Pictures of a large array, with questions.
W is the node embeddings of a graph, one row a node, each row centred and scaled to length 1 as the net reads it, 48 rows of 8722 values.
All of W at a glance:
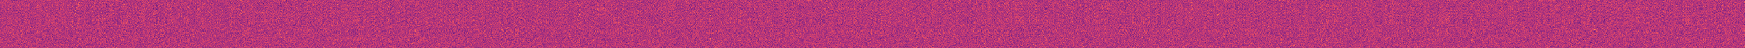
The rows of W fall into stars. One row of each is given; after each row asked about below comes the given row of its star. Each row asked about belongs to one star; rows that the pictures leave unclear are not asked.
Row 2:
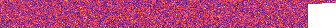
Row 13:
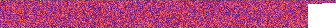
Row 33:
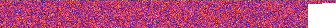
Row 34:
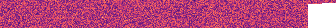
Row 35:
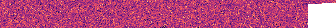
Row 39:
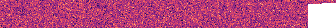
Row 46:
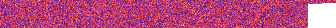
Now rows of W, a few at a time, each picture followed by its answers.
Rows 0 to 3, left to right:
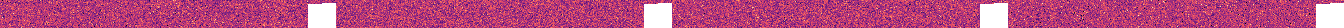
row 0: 13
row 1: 34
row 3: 33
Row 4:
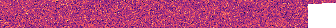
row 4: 35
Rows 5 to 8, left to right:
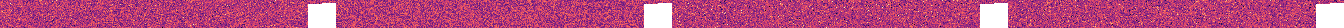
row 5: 2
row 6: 39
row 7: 33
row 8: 2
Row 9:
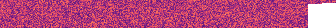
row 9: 2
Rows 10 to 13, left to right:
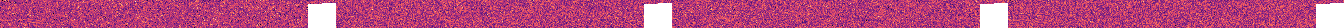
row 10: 13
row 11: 39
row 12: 34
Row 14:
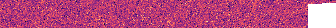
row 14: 2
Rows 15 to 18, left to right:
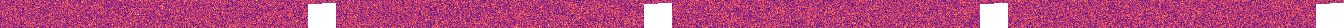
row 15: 35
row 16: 13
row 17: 2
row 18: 33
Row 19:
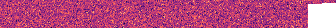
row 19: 39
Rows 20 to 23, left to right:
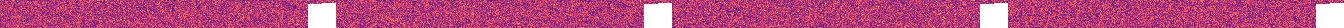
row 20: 39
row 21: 39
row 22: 35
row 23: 35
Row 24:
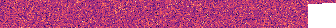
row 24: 13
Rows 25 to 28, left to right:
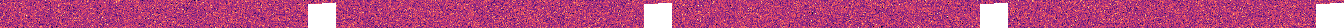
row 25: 34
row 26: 39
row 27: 46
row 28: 35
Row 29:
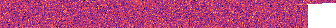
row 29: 34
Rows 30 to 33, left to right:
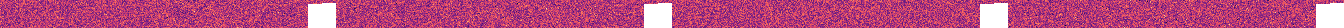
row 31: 2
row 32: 33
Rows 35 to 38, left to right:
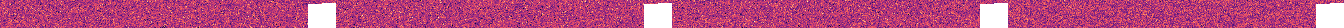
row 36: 34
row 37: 13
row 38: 39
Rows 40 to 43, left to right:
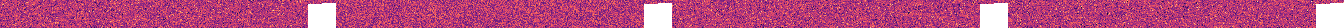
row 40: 39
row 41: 46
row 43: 34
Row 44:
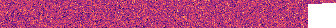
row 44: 35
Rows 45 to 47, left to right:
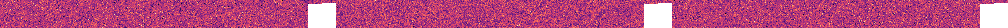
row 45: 2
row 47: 13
